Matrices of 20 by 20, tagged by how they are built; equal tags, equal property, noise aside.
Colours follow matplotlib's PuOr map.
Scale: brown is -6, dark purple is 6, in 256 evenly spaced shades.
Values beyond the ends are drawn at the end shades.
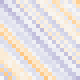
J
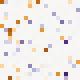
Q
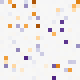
Q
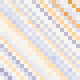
J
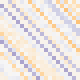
J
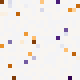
Q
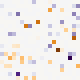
Q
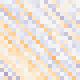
J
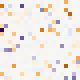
Q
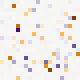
Q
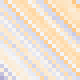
J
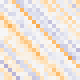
J
